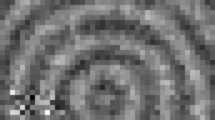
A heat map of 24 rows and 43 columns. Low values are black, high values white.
Histogram: bell-shaped. Rings: centred on the bottom middle. Grain: blotchy. Roughest part: bottom left. Slope: none. Odd patch: rougher, in the bottom left.
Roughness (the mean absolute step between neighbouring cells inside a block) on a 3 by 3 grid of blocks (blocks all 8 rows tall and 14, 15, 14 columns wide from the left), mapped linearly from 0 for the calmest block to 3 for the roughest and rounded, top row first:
000 | 000 | 300
